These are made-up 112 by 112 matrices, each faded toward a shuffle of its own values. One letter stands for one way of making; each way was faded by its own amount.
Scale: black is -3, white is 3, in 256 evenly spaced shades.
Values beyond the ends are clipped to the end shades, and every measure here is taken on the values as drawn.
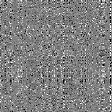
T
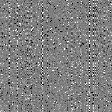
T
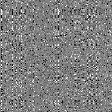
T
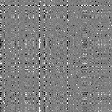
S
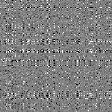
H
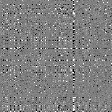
H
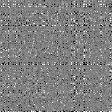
H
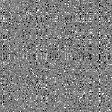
T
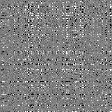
H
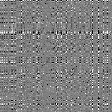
S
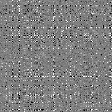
H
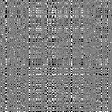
S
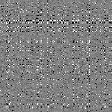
H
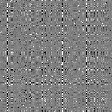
S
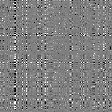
S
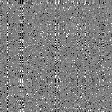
T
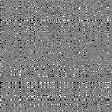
H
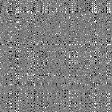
H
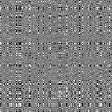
S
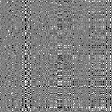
S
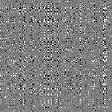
H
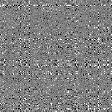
H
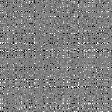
H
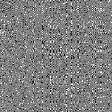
T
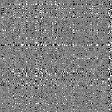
H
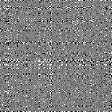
H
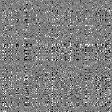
H
